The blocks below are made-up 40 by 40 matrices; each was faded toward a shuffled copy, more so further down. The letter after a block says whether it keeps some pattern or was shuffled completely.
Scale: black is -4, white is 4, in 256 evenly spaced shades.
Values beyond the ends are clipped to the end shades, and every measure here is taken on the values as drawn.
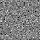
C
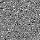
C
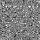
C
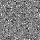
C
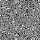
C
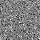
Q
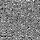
C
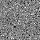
Q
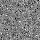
Q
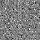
C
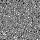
Q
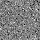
Q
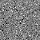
C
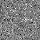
C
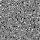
C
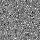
Q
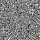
Q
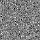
C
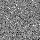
Q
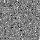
C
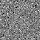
C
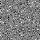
C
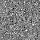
C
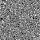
C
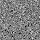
Q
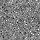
Q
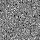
Q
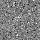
Q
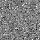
C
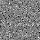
C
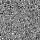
C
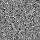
Q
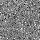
Q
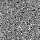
Q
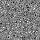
Q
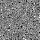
C
